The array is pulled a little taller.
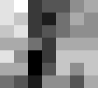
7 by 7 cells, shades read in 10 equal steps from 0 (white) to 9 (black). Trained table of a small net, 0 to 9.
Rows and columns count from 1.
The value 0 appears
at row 1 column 2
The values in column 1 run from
1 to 5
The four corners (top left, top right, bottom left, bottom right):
1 3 5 3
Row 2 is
1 2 7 8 5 3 4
